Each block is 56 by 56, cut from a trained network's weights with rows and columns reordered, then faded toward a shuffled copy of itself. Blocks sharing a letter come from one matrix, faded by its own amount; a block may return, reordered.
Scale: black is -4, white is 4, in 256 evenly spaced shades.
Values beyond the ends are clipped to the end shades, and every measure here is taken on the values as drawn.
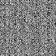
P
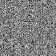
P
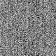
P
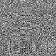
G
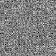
G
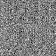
P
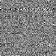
G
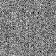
P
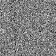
P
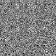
G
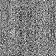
P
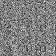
P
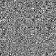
G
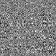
G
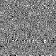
G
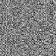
G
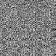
G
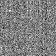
P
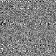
G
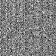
P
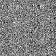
P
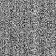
P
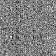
P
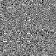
G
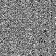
P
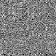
G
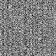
P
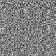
G
